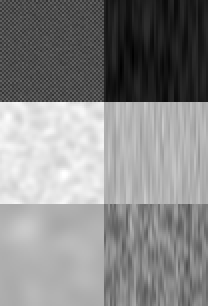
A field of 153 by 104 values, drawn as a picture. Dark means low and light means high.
The table splits into 3 rows of 2 panels. Panel 1,1: low, checkered. Panel 1,2: very low, streaked downward, faint in contrast. Panel 2,1: very high, blotchy, faint in contrast. Panel 2,2: high, streaked downward, faint in contrast. Panel 3,1: high, smooth, faint in contrast. Panel 3,2: middling, streaked downward.
